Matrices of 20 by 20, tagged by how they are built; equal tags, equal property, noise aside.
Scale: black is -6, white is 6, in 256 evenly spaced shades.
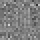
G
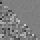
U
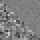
U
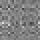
G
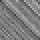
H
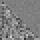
U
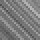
H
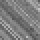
H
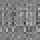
G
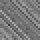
H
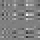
G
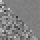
U
